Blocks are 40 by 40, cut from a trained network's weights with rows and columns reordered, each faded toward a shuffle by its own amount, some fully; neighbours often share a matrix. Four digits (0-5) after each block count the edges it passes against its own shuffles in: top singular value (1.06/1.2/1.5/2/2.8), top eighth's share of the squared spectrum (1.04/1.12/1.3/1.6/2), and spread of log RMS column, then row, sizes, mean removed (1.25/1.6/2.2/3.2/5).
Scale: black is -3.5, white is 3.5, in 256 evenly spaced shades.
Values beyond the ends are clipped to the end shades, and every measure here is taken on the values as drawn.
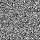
1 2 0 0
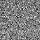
2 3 1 0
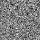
2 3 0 0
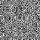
3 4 2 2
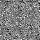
2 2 1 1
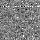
2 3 0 1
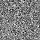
0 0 0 0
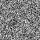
0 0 0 0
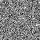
0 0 0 0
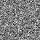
0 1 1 0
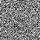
2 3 1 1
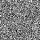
0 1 0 0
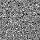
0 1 0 0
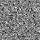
2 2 0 1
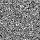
0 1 0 0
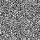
2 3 1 0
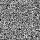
1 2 0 0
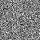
2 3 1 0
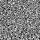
2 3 0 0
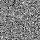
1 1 0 0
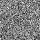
1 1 0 0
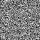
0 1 0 0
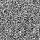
2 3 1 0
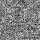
2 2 0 0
